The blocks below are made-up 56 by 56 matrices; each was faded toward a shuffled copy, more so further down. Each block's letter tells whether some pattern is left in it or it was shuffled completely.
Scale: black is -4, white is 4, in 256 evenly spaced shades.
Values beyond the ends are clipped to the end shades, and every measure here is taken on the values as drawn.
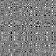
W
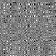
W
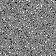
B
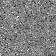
B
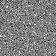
B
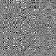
W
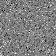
B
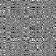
W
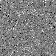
B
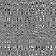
W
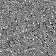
B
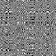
W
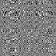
W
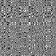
W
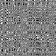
W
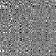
W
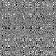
W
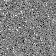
B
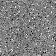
B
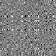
W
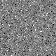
B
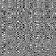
W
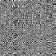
W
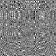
W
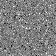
B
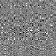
W
